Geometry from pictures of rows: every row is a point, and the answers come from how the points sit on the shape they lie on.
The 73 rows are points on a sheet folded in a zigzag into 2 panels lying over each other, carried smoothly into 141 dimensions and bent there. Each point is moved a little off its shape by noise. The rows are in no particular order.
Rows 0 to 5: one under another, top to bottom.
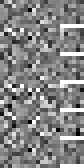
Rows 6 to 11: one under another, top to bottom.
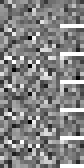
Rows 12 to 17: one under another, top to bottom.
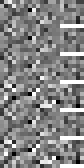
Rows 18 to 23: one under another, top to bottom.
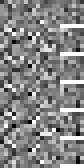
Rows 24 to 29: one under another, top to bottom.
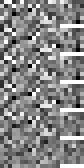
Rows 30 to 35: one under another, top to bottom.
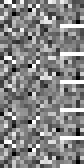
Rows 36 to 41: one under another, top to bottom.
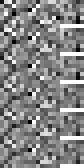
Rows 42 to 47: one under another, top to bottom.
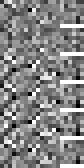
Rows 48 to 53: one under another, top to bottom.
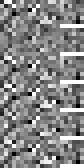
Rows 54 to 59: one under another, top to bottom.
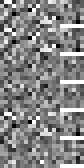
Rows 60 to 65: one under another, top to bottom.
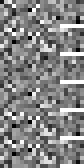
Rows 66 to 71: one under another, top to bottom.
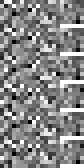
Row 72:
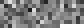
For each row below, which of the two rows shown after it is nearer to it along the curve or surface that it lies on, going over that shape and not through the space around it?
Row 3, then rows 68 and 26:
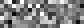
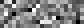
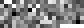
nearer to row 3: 26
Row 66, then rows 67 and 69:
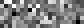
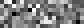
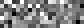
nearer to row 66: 69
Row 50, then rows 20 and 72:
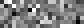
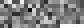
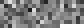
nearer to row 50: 72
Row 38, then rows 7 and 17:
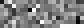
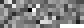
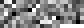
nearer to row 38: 17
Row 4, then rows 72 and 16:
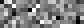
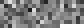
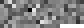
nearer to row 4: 72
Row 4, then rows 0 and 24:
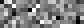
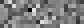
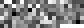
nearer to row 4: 24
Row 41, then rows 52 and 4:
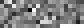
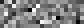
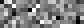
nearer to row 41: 52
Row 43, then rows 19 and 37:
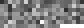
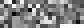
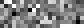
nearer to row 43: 19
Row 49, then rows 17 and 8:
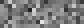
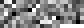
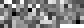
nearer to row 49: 17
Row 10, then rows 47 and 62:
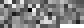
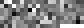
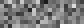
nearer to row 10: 62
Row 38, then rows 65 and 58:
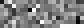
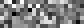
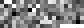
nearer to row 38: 58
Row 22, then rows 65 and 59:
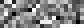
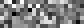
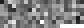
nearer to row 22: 65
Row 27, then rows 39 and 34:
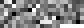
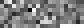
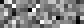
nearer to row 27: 39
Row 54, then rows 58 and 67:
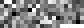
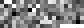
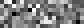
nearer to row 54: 58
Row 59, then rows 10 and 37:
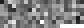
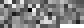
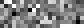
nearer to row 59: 37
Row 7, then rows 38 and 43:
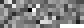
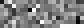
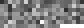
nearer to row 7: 43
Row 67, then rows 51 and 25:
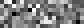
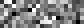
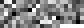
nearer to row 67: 51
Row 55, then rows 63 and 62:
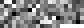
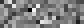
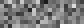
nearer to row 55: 63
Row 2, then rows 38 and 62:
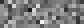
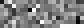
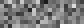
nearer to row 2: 62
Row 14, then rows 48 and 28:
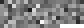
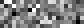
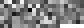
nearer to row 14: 28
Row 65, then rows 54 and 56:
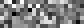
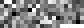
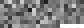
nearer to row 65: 54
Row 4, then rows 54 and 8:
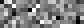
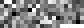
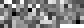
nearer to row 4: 54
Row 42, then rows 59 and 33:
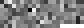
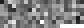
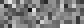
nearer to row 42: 33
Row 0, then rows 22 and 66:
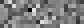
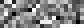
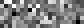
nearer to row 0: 22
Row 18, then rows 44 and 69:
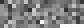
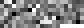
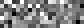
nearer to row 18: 44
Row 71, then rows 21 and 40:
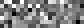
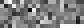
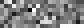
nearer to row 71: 21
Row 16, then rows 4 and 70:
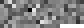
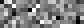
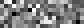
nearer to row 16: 70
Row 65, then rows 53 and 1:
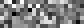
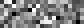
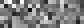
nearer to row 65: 53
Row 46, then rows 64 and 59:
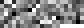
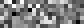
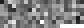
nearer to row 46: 64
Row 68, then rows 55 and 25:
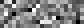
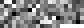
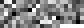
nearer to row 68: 25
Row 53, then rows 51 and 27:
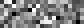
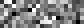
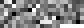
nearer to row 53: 51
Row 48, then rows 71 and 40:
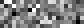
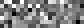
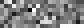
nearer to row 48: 71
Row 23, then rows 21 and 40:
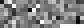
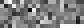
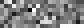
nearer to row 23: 21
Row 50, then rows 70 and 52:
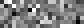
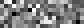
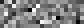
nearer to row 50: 70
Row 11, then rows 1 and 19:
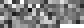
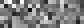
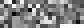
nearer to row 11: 19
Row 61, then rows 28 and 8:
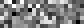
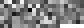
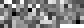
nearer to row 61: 28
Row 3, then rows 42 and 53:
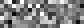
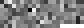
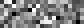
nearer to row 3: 53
